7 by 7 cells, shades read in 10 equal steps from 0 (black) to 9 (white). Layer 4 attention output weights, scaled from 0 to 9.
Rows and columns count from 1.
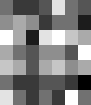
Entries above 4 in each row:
1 3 6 4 6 0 2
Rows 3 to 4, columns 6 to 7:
7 6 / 3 9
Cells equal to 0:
1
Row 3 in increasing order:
1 6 6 7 8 9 9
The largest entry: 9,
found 4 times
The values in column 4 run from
2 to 8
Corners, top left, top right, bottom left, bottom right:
4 3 8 4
